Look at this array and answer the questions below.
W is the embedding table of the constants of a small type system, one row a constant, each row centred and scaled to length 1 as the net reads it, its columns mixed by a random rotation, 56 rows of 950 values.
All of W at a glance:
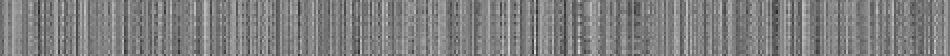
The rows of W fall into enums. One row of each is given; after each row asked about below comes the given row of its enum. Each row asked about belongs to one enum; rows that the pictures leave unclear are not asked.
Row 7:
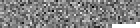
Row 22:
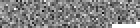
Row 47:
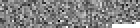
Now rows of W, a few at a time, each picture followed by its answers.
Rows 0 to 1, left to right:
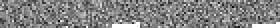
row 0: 47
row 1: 7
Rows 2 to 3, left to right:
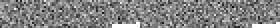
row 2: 22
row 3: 7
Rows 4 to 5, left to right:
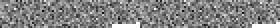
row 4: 22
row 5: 22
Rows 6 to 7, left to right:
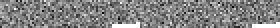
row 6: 22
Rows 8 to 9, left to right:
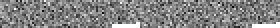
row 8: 22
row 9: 7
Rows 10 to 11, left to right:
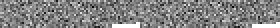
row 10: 7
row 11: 7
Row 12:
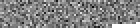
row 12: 7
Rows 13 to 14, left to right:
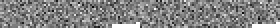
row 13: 7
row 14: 22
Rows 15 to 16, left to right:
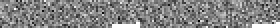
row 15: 22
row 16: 47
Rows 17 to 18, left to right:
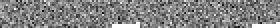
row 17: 22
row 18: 7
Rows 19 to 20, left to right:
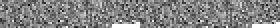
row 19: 47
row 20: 47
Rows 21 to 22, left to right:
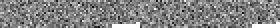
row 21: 7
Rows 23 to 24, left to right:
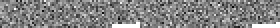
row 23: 22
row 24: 7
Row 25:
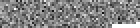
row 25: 22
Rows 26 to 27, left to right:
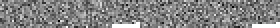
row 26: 47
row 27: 7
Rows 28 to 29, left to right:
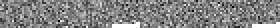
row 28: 47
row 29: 7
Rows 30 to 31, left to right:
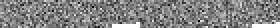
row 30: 7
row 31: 47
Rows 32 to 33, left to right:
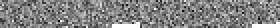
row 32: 47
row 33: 22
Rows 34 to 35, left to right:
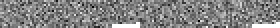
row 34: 7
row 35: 47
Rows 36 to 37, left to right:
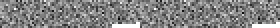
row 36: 22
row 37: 22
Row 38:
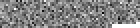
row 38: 22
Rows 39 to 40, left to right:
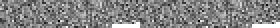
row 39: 47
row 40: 47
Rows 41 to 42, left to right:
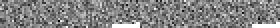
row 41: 47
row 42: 22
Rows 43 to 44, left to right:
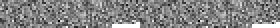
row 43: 47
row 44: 47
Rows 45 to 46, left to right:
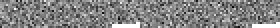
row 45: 22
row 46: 7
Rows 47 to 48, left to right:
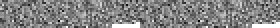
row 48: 47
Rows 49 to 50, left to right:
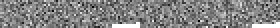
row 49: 7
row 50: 47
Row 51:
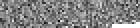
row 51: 47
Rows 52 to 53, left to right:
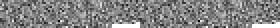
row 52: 47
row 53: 47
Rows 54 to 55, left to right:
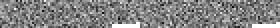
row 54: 22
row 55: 7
